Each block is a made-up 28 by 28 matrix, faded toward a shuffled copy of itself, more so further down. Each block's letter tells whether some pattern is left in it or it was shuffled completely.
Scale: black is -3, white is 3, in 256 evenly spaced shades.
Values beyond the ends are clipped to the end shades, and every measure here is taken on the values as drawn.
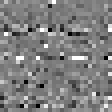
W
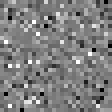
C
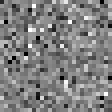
C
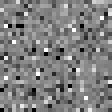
C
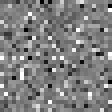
C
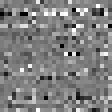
W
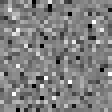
C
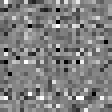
W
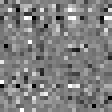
W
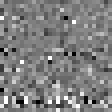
W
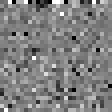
W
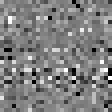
W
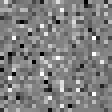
C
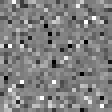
C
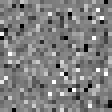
C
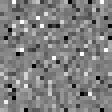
C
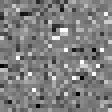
C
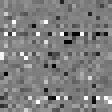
W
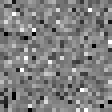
C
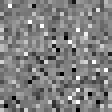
C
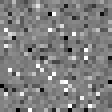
C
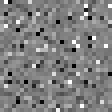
C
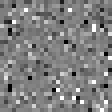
C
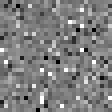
C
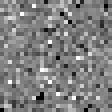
C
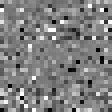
W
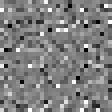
W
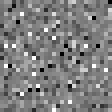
C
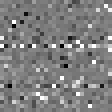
W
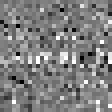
W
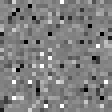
C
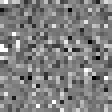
W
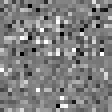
W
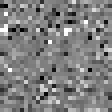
W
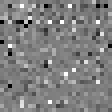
W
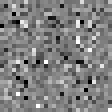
W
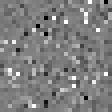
C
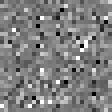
W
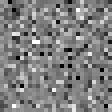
W
